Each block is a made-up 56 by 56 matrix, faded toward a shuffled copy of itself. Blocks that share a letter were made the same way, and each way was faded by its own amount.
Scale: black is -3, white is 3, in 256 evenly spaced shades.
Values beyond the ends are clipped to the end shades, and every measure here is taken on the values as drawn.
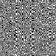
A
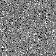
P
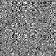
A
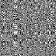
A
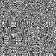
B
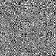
B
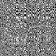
A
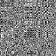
A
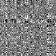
A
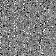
P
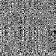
B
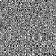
B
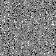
P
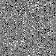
P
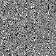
P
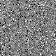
P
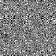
B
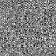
B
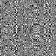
A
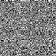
B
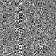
A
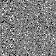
P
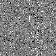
P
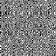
A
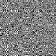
A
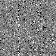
P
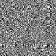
B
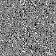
P
